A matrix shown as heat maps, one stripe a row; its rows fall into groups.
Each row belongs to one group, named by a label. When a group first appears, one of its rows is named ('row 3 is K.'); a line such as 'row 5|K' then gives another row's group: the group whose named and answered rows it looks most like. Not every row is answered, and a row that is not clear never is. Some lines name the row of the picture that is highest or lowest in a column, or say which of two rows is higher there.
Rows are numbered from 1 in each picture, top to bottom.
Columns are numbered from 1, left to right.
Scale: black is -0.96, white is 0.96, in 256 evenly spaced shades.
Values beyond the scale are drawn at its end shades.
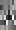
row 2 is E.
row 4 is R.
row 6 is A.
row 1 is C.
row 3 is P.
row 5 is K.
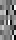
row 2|C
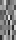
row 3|K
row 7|P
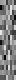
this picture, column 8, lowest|4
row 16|K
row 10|R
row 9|E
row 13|A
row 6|K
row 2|E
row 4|A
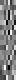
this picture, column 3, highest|14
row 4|P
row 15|E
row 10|K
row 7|P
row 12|P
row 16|K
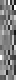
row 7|A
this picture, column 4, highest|16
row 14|A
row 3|A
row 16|K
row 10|C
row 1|A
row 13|P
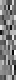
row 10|P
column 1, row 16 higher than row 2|No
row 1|R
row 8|R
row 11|C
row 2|P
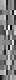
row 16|E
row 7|K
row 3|C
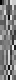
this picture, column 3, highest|3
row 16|P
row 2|R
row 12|A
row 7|A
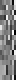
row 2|K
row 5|A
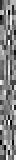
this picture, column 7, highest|22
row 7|A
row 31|P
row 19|R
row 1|E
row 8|R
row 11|A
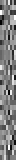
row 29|A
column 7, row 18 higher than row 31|No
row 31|R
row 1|A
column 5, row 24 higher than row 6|No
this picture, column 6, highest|19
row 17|E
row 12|C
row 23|P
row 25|R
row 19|P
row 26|K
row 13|P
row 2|E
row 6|A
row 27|A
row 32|R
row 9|E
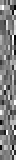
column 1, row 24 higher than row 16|No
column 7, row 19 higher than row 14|Yes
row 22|R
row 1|P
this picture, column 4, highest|27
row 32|C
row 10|A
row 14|C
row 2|A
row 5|K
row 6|K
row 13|E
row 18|R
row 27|K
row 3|C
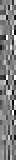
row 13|R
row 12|A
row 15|P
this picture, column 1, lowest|10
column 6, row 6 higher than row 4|No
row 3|K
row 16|K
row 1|C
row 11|C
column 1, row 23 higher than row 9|Yes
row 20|A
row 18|P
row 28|A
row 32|P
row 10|E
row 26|P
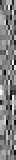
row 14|C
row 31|A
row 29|P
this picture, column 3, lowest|15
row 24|R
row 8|C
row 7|A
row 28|K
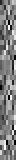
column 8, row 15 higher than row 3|Yes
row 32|A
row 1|E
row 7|E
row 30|R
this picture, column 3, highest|30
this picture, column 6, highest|20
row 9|P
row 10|K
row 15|C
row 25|K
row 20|P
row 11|R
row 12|A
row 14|C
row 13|C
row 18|E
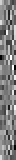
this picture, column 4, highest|7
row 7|K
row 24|P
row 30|A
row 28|P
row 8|C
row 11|A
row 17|A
